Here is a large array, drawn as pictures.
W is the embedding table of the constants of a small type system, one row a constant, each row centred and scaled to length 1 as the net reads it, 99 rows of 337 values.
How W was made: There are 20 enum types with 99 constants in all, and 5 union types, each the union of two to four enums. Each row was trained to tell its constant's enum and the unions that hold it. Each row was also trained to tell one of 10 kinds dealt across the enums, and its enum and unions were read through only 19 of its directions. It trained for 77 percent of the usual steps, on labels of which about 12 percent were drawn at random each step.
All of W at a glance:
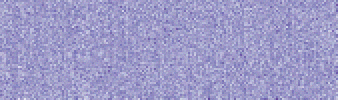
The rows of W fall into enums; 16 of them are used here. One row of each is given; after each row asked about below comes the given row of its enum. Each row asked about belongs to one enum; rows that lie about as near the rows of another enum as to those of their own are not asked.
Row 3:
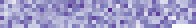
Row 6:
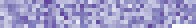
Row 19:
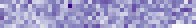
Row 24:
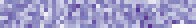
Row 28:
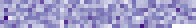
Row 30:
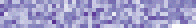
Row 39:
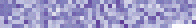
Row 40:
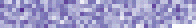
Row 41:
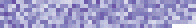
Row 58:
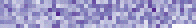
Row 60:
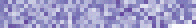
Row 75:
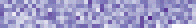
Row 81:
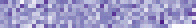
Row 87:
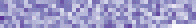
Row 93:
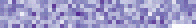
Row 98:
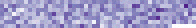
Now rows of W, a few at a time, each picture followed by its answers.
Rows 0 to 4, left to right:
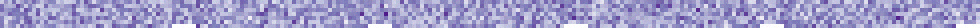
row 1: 98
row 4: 30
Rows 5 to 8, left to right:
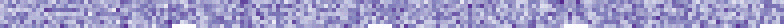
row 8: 28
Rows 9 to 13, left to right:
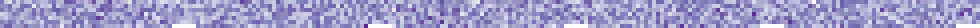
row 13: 87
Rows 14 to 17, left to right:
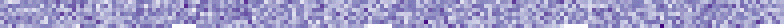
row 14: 3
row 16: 75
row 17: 24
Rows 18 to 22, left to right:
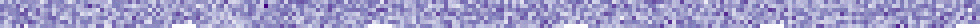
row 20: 58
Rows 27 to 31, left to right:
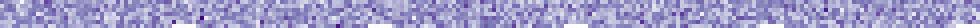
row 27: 6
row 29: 28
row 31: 30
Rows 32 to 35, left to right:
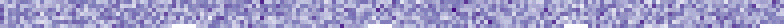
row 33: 6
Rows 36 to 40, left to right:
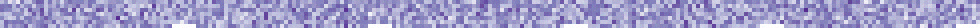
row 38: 24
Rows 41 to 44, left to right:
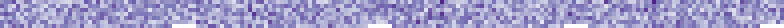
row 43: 75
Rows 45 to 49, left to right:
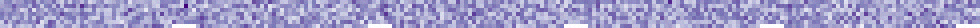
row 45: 6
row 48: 60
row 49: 30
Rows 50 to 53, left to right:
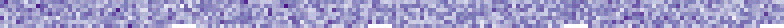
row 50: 81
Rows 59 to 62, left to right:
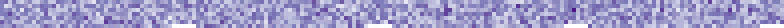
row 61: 58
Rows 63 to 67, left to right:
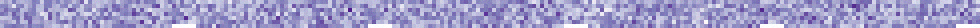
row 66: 6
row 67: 3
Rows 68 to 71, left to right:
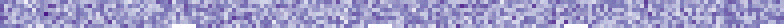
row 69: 75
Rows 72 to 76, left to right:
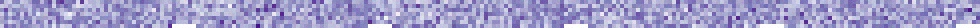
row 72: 87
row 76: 87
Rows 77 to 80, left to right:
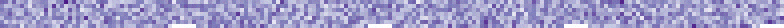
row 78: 30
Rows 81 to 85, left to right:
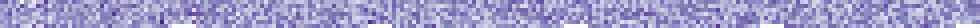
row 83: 60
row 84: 75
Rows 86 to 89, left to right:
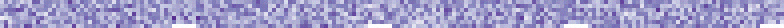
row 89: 87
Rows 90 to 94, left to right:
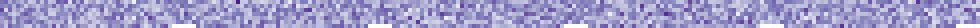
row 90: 60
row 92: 98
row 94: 19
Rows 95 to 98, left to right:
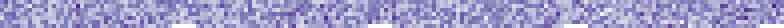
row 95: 41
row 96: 58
